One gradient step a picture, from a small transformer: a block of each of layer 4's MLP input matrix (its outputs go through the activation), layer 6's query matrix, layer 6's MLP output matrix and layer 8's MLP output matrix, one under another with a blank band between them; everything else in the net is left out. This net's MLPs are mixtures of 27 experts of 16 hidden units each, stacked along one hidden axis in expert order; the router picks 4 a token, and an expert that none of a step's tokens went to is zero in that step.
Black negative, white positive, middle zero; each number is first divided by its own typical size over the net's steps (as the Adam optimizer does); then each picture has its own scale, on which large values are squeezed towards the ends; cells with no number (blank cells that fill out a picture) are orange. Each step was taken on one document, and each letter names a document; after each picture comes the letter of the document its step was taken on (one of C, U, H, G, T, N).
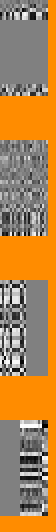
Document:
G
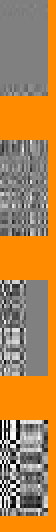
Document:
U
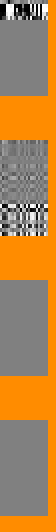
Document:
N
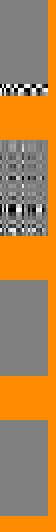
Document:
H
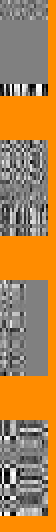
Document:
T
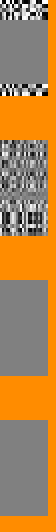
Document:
N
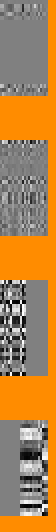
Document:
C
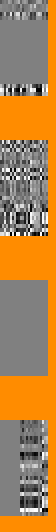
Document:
T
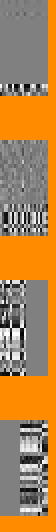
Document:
G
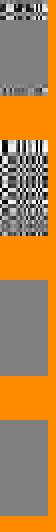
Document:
N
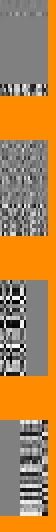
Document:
G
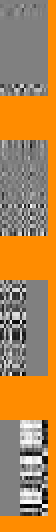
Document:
C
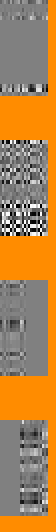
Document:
T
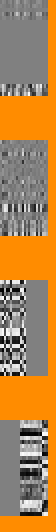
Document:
G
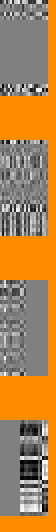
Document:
T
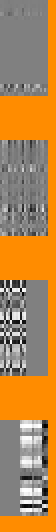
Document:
C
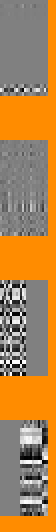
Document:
C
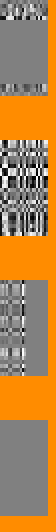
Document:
N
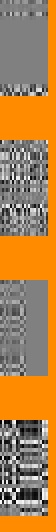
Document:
T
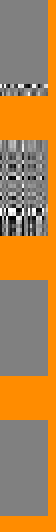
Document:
H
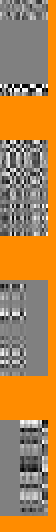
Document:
T
